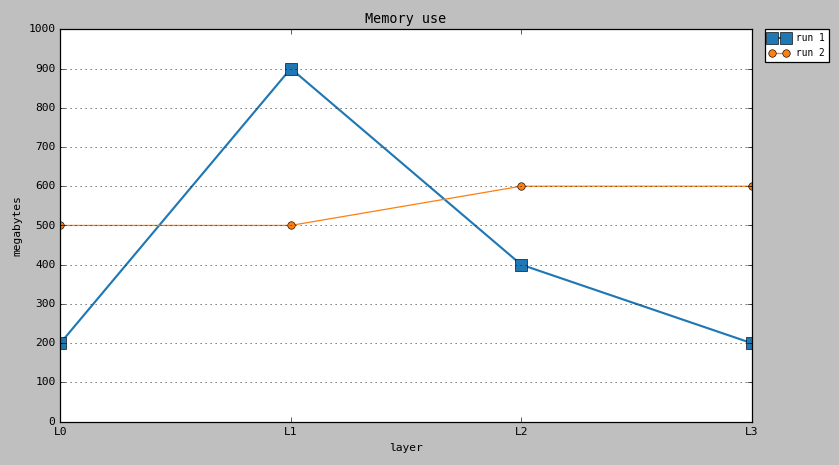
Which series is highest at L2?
run 2
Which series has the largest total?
run 2
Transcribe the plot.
Title: Memory use
x-axis: layer, ticks L0 L1 L2 L3
y-axis: megabytes, ticks 0 100 200 300 400 500 600 700 800 900 1000
Legend: run 1, run 2
Values:
run 1: 200 900 400 200
run 2: 500 500 600 600
